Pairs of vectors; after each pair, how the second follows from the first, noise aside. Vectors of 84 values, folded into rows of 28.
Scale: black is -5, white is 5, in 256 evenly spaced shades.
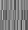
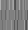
partly zeroed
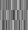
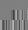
partly zeroed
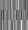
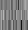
negated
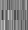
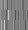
partly zeroed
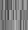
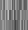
negated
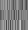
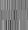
partly zeroed
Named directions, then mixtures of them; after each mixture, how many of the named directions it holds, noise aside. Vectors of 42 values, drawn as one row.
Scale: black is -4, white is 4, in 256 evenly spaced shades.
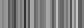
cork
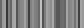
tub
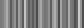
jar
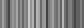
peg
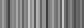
one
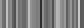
one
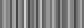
two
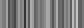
one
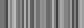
one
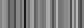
one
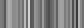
two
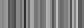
one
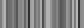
two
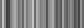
two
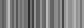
one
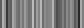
two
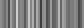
three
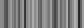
one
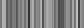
two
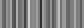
two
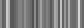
three
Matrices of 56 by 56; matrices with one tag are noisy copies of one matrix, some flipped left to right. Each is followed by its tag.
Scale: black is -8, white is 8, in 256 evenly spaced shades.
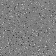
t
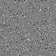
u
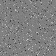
u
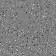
t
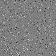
u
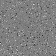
t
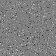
t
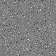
u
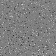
t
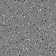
u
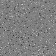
t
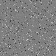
u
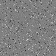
u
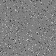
u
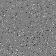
t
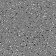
t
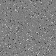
u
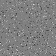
t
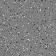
u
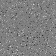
t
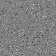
t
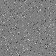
u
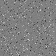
u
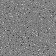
t
